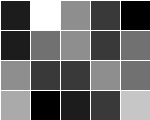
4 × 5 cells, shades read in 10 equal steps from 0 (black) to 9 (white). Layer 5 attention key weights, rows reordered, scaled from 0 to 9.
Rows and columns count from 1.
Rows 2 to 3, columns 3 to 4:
5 2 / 2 5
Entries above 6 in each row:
1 0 0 1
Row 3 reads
5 2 2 5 4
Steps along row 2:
up up down up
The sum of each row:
17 16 18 16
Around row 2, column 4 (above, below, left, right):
2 5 5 4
